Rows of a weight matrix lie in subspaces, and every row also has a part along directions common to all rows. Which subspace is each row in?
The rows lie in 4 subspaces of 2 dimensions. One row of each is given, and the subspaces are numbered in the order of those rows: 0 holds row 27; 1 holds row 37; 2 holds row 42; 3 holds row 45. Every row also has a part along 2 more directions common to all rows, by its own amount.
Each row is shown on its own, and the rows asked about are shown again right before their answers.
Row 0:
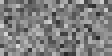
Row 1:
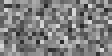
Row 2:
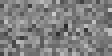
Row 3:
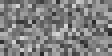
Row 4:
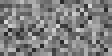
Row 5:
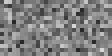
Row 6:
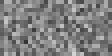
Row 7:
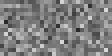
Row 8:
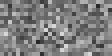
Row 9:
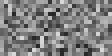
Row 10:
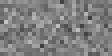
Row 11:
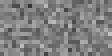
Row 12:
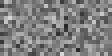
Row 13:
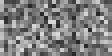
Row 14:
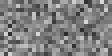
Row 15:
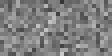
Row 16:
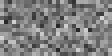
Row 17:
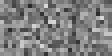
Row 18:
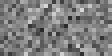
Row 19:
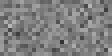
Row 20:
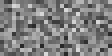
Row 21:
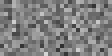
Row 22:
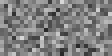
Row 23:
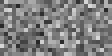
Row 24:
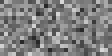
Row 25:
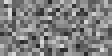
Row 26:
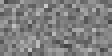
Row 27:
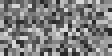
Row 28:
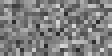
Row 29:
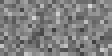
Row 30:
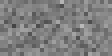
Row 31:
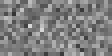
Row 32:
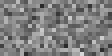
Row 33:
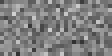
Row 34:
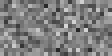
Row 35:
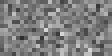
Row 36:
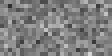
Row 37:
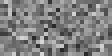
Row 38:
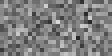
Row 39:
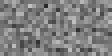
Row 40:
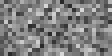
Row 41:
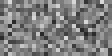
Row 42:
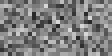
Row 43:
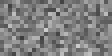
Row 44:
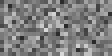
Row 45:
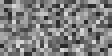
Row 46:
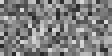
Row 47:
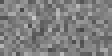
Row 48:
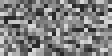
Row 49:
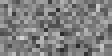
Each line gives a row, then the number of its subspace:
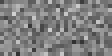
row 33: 3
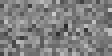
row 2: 0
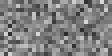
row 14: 2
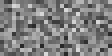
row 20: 0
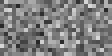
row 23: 2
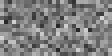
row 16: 2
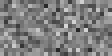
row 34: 0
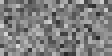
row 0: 2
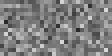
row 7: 2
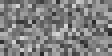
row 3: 0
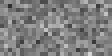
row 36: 1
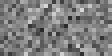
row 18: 3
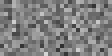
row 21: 0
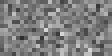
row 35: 1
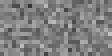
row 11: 0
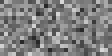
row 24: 3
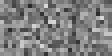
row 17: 0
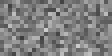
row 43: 1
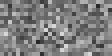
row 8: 1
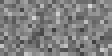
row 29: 3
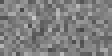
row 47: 3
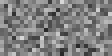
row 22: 1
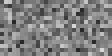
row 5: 1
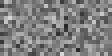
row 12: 1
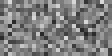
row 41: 2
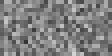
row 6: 3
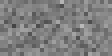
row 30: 2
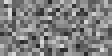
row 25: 1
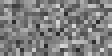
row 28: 3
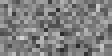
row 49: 1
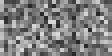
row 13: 0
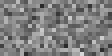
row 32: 3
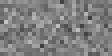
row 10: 2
